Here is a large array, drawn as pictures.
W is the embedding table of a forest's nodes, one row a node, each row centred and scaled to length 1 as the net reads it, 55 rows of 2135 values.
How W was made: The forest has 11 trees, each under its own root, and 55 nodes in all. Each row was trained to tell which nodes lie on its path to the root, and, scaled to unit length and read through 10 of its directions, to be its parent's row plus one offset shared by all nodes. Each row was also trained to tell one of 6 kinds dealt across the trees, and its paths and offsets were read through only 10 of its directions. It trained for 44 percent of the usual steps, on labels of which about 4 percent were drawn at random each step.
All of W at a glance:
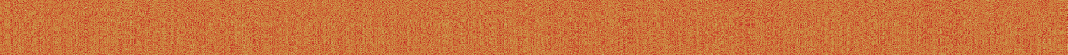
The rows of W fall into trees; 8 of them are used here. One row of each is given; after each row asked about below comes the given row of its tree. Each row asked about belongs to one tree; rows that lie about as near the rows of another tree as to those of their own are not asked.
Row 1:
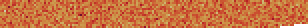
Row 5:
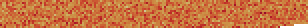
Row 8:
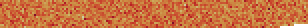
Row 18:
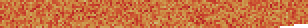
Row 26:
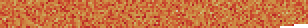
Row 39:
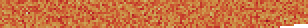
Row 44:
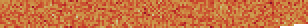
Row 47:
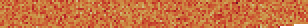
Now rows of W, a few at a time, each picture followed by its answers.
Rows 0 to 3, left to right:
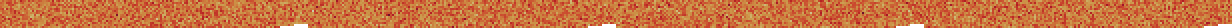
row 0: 8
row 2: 47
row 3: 18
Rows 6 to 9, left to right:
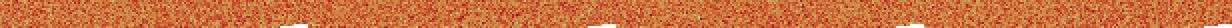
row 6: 47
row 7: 18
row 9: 47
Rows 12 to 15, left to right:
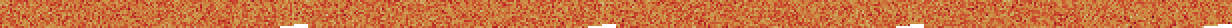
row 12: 44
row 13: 44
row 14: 44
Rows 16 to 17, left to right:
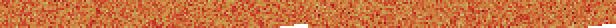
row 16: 1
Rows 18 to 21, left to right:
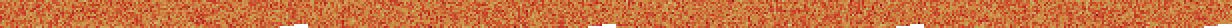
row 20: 47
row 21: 5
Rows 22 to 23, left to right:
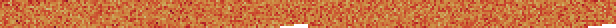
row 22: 1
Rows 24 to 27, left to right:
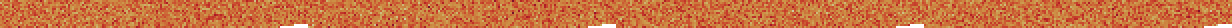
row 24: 47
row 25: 47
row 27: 39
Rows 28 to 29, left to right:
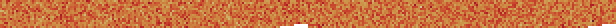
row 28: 39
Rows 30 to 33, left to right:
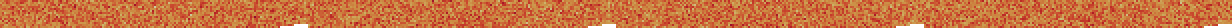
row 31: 8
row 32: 8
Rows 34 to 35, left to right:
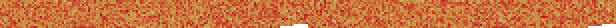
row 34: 26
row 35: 39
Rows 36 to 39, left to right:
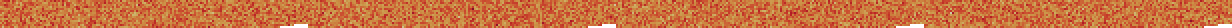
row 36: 1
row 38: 5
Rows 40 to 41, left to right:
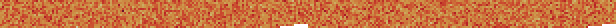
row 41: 39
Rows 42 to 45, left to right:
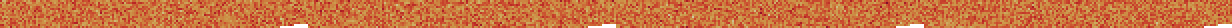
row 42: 39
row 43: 39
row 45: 26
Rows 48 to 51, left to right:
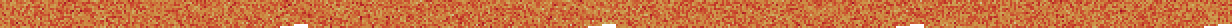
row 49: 8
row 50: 39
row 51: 26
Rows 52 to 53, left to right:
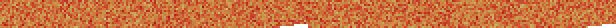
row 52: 47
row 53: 18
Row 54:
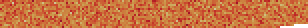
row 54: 1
